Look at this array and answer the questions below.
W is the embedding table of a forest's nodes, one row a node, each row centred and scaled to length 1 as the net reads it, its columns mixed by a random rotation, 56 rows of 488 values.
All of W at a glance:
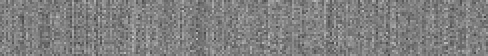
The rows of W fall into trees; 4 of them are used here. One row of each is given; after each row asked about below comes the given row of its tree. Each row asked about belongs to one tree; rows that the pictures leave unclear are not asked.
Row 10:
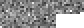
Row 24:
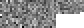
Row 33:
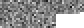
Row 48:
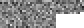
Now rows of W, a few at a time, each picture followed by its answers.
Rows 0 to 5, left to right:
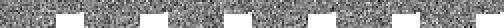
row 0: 33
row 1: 33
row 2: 10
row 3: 33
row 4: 10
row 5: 24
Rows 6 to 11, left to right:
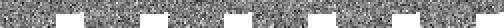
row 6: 33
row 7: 10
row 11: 33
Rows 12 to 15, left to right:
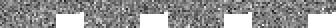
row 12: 33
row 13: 24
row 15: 48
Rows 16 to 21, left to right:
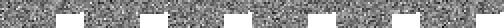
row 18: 24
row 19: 48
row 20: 10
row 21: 24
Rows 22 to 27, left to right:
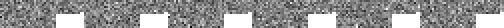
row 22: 24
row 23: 10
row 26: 24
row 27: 24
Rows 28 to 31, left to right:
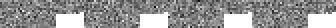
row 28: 48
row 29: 33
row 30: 24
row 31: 48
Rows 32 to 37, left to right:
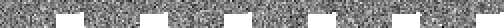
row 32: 33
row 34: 33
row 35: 10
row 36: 24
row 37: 24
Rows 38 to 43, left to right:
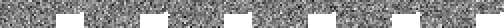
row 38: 33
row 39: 33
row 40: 24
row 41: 48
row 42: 24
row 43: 24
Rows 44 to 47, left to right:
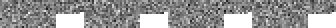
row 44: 48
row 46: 48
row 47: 48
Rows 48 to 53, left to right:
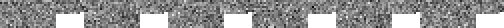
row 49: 10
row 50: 10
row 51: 24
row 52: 10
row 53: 48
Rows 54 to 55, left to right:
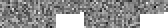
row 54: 24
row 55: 33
